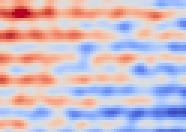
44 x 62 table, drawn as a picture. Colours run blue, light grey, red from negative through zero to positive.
The field climbs toward the top left. The bottom right is the ninth with the lowest average. No lone cell stands out from its neighbours. The values follow a bell shape. The top left is the ninth with the highest average. Stripes running across repeat 6 times from top to bottom.
